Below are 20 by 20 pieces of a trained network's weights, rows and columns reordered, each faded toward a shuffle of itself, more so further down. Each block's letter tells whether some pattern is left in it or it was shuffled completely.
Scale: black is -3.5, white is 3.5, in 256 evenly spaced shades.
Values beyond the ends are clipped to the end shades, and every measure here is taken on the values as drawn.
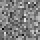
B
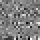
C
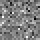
B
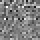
C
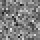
B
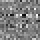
C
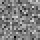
B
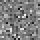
B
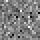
B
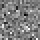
B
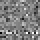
C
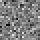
B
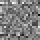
C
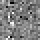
C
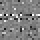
C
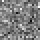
B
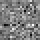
C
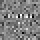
C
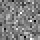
B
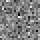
B
